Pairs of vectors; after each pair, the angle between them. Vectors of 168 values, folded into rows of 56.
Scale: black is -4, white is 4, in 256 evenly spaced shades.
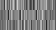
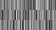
partly aligned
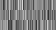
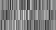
orthogonal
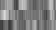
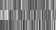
partly aligned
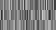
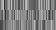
partly aligned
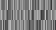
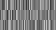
partly aligned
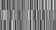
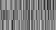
nearly opposite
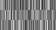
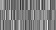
nearly parallel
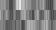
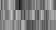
nearly opposite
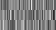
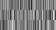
nearly opposite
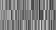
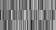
partly opposed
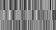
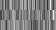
partly opposed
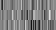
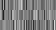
partly aligned
